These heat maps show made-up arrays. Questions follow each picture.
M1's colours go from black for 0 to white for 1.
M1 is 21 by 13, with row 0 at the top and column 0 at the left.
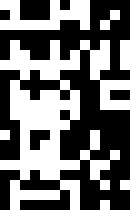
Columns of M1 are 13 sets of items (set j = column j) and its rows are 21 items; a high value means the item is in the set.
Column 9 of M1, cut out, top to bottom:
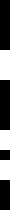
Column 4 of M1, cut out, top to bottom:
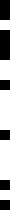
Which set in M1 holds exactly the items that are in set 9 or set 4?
2
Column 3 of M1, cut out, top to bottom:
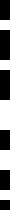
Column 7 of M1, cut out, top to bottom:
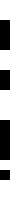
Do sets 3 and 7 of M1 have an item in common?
yes
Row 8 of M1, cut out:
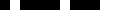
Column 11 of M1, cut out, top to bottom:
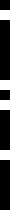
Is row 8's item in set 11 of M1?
yes
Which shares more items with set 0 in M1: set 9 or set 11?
set 9
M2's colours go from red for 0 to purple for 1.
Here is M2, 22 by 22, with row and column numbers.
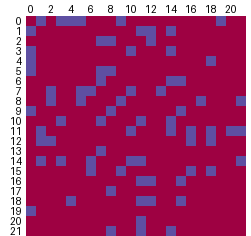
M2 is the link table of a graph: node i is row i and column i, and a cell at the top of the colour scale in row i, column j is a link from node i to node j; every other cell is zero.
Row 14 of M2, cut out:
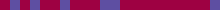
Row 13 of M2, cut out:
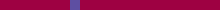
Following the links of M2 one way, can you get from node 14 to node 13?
yes
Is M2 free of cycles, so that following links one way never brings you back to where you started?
no
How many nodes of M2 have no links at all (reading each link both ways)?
0
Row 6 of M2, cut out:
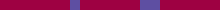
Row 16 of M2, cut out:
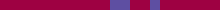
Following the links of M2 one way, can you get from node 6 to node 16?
yes
